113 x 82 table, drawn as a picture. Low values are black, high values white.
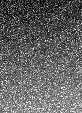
Average level on the scale: 40%. Grain: fine. Odd rows or columns: none. Slope: up to the bottom. Stripes: none.
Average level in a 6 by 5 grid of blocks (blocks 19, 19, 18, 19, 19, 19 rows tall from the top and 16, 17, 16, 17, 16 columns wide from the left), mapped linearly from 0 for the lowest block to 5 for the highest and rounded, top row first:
0 0 0 0 0 / 1 1 1 1 2 / 2 2 2 2 3 / 3 3 3 3 3 / 4 4 4 4 4 / 4 5 5 5 5
